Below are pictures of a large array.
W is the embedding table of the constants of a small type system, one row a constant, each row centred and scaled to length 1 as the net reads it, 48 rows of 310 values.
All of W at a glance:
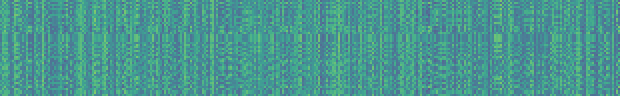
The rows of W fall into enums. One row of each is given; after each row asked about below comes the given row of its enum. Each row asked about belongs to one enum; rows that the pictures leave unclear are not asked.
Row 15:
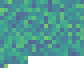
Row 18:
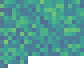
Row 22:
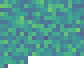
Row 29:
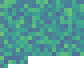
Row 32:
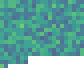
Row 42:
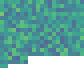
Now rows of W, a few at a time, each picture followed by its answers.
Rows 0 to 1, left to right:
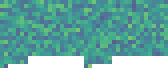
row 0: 22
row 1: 15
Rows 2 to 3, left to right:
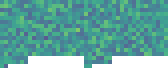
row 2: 22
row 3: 42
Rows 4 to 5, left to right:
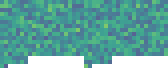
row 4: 22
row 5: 32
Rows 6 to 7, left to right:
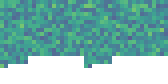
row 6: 32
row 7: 22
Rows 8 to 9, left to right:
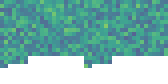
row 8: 18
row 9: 32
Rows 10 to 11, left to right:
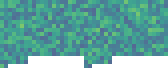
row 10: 32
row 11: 18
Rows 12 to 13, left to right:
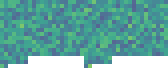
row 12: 32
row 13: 15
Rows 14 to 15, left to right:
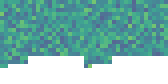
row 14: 42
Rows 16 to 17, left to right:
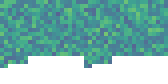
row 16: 29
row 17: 18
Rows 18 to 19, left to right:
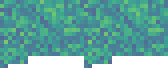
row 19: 18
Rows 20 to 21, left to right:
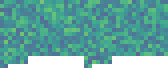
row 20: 18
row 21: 29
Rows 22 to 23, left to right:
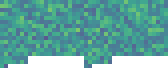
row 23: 18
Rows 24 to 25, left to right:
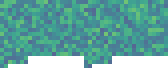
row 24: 29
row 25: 18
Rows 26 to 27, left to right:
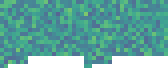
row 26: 29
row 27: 42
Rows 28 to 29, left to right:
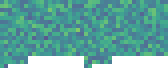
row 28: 22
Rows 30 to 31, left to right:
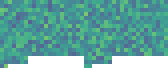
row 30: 15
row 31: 42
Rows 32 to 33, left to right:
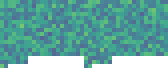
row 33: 29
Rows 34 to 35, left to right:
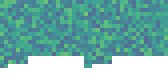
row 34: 29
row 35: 42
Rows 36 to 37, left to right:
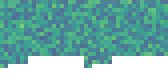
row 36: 32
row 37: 29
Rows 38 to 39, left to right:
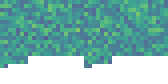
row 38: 22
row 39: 18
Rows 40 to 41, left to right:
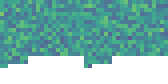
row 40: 42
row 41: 22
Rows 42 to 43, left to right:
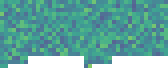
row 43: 15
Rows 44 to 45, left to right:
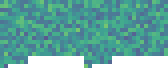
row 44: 22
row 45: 32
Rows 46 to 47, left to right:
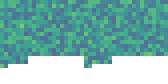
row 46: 32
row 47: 29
